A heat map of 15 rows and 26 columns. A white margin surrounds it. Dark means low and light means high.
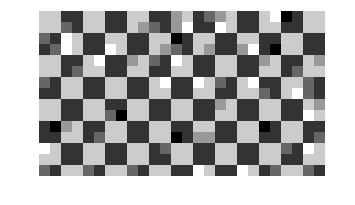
There is no seam. No overall slope runs across the table. The values fall into two levels. A checkerboard runs through the table. No row or column stands out. Overall the values sit about 50% of the way up the scale.
